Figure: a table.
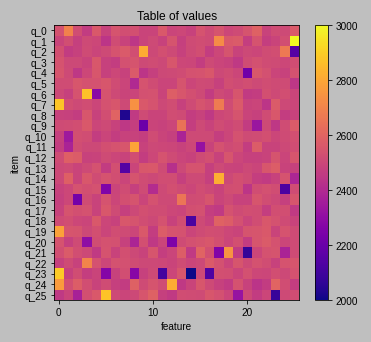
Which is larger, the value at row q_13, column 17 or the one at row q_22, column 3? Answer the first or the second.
the second
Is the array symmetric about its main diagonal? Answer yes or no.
no
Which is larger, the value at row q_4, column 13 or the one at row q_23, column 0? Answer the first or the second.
the second
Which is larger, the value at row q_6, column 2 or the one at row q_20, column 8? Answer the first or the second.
the first
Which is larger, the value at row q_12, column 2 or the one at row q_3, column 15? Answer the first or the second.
the first
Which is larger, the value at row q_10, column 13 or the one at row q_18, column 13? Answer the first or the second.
the second
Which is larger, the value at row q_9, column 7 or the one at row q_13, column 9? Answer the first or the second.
the second
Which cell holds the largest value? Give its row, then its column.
q_1, 25
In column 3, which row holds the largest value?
q_6
